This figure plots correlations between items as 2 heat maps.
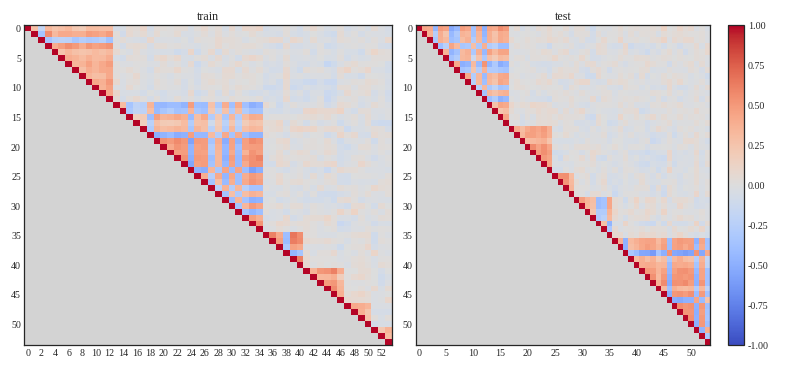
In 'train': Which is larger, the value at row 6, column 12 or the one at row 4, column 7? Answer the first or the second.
the first
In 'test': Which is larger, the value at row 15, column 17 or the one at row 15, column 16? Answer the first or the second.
the second
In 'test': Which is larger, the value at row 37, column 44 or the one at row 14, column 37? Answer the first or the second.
the first
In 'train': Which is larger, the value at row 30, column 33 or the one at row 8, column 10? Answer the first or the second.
the first
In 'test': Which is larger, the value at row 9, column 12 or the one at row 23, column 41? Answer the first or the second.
the second
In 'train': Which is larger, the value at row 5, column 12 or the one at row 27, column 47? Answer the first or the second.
the first
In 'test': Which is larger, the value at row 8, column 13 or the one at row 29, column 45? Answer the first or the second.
the first
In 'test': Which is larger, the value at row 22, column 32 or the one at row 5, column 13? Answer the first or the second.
the second
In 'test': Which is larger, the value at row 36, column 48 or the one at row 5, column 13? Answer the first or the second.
the first
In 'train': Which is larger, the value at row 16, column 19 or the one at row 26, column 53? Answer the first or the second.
the first
